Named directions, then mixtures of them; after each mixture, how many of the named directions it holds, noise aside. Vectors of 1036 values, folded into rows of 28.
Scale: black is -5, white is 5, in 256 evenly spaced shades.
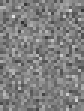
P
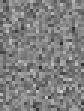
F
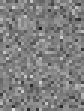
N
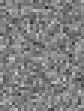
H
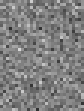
three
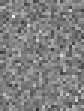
three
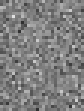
two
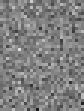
two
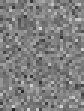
one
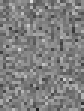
three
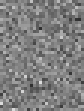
two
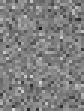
one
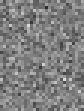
two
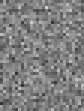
two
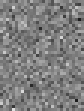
two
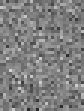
two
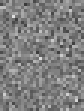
two
